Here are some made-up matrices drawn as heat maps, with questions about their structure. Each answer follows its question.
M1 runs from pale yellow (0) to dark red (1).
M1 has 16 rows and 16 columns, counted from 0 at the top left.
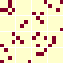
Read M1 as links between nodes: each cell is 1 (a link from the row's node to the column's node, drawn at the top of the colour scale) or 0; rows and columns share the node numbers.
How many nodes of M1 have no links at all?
0
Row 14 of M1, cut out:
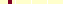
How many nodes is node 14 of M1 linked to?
1
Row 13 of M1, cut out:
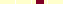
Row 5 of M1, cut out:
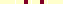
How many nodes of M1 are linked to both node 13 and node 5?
1
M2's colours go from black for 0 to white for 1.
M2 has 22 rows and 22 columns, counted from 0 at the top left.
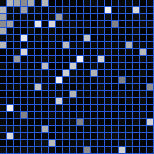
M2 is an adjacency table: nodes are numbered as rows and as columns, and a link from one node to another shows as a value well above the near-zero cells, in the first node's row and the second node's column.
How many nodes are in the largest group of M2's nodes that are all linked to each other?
3
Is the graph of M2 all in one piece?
yes
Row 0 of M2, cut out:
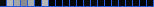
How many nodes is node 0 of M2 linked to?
5
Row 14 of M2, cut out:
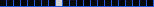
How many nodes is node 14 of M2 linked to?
1
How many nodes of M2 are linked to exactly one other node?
8
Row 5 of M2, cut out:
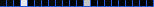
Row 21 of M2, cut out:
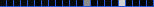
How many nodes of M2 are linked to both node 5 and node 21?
1
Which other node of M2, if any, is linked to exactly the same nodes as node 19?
node 15
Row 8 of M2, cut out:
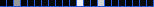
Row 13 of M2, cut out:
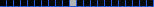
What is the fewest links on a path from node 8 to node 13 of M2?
6
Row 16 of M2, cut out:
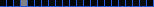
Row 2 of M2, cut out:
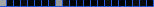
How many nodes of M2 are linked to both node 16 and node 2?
0
